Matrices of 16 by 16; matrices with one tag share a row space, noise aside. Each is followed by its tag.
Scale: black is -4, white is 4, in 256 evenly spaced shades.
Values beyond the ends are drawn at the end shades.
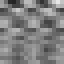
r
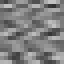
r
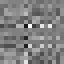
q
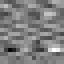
r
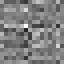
q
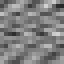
r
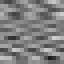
r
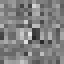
q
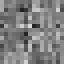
q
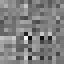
q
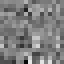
q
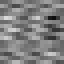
r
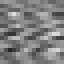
r
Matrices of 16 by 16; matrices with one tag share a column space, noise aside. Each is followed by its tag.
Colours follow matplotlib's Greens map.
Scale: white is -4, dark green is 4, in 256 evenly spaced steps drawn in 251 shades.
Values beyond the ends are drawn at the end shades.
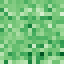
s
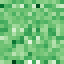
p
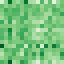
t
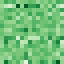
p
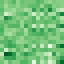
s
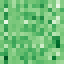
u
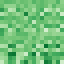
s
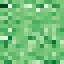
p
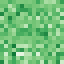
s
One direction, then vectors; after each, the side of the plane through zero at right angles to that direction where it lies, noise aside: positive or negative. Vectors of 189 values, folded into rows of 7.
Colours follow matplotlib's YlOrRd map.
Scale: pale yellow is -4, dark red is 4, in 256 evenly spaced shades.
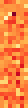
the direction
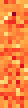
positive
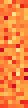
negative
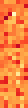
negative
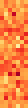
positive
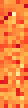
negative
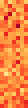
negative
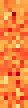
positive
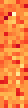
negative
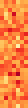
positive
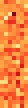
positive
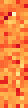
negative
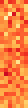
positive
